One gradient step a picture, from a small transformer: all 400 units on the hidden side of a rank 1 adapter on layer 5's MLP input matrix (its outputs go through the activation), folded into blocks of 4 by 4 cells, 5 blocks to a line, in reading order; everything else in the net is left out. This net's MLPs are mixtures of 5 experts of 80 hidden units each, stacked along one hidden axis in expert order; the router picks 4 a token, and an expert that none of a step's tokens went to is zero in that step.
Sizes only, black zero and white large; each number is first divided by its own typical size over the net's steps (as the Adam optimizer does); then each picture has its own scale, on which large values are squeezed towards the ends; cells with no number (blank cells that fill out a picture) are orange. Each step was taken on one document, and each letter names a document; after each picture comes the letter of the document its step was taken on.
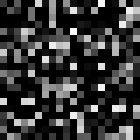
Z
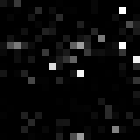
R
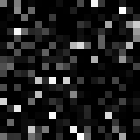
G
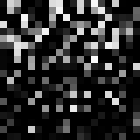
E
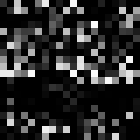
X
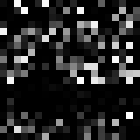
X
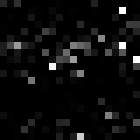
R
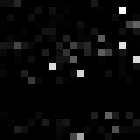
R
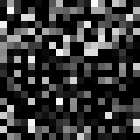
E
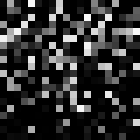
E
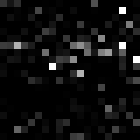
R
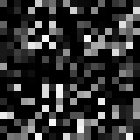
Z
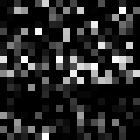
X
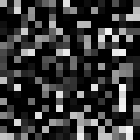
Z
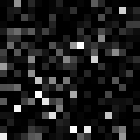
G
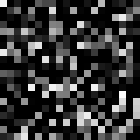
Z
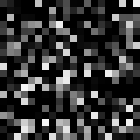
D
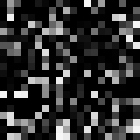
D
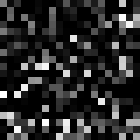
D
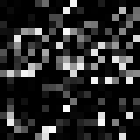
X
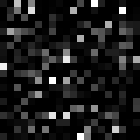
G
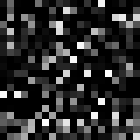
D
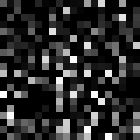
D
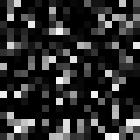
D
